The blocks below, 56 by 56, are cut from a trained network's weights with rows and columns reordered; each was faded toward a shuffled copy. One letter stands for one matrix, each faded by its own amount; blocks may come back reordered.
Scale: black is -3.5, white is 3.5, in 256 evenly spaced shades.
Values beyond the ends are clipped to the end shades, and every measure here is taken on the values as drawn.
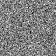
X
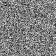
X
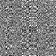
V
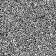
X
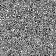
X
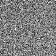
X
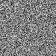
X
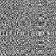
V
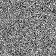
X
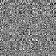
V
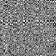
V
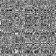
V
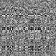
V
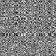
V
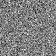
X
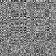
V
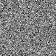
X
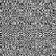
V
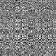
V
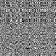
V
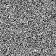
X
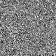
X
